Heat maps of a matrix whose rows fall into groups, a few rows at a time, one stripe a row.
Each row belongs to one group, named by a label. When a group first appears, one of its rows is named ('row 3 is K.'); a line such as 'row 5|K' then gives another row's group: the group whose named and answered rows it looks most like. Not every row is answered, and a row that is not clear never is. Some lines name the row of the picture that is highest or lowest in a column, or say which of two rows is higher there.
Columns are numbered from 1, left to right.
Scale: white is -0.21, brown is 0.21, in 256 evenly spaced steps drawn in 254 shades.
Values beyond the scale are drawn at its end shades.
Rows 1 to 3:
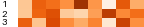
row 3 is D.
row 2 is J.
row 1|D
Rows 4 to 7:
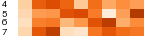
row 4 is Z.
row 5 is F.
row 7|J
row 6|J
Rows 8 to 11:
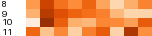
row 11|D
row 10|J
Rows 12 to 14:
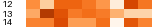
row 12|D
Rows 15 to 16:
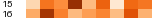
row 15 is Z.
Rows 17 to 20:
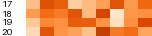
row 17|J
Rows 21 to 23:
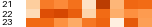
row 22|Z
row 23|D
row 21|Z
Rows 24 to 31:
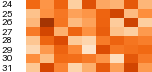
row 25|J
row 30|D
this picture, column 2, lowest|30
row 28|J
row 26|Z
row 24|D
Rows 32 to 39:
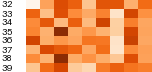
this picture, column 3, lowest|34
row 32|J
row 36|D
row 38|D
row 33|D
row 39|J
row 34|Z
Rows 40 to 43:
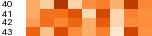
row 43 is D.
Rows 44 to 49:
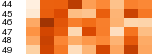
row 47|D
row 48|Z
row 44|Z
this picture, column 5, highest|47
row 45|Z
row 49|Z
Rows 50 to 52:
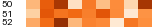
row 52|D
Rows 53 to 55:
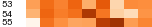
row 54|F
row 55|J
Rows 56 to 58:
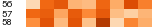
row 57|F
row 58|Z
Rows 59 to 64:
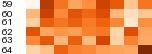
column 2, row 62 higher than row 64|Yes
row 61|F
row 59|J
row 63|Z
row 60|F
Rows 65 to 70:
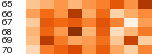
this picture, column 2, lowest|65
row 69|Z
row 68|F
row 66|F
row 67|F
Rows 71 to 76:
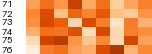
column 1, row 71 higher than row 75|Yes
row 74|Z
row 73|D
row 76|J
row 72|F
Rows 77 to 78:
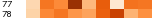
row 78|J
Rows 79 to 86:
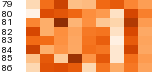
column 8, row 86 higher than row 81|No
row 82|D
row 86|Z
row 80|Z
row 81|D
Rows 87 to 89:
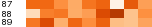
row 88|J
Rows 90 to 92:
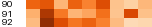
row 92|F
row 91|Z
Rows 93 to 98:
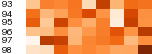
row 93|Z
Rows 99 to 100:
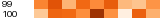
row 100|D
